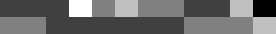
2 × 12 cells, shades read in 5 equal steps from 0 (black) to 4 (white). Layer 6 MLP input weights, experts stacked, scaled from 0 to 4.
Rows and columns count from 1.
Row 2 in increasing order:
1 1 1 1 1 1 2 2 2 2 2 3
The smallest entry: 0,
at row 1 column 12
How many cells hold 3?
3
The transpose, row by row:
1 2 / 1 2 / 1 1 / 4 1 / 2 1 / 3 1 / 2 1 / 2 1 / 1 2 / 1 2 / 3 2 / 0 3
